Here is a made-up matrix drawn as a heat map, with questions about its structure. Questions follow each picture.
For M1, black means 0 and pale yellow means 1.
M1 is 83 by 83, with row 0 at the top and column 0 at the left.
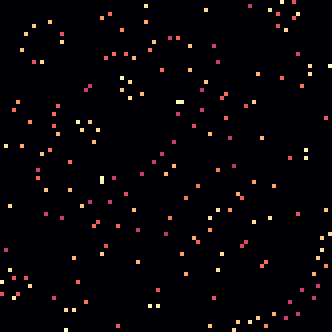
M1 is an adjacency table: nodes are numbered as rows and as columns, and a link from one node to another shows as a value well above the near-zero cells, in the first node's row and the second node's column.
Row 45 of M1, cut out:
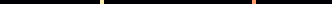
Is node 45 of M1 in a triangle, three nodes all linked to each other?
yes
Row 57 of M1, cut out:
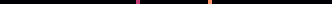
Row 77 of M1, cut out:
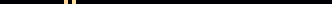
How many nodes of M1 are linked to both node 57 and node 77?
0
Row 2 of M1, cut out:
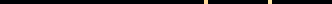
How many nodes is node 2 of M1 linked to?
2
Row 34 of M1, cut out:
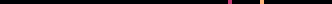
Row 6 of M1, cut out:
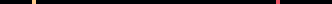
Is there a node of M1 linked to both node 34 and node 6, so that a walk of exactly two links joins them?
no
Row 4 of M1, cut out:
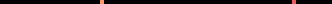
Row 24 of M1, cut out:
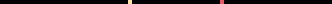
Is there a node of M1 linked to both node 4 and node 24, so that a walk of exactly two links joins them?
no
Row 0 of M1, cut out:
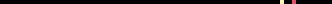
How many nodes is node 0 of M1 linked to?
2
